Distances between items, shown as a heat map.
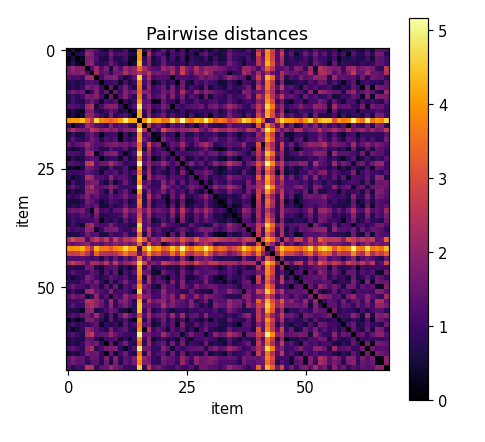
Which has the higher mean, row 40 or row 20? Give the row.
40
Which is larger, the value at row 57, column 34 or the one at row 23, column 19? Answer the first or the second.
the first
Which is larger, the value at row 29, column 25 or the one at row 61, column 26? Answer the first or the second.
the first
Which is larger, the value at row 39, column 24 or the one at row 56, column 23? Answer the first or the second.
the first
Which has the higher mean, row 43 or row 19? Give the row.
43
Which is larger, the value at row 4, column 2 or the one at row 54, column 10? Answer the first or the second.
the first
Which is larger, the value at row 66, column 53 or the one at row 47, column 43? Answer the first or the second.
the second
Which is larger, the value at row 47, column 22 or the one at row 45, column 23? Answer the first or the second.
the second
